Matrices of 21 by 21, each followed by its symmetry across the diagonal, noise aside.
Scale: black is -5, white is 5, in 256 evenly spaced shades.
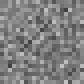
symmetric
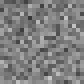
neither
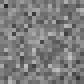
symmetric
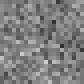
antisymmetric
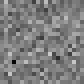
neither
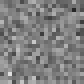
antisymmetric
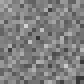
symmetric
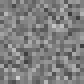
antisymmetric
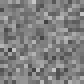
neither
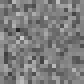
neither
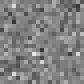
neither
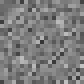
symmetric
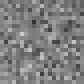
antisymmetric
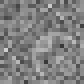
symmetric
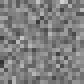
antisymmetric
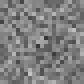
symmetric
